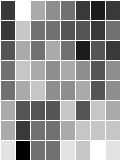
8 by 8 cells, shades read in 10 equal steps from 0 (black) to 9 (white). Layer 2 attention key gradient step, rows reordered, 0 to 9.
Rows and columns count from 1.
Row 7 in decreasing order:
7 7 7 6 6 4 4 2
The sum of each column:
35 40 38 36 43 34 35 39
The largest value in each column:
8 9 7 6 8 7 9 8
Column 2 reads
9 7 6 7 6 3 2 0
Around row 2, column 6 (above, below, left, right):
2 1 3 2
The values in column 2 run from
0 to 9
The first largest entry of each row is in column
2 2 2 2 3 5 6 7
